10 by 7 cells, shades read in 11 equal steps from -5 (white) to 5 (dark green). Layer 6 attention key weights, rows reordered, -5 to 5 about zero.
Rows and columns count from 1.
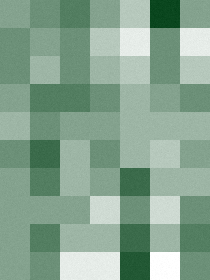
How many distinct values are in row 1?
5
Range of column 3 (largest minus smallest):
6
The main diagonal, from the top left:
0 0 1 1 -1 -2 -1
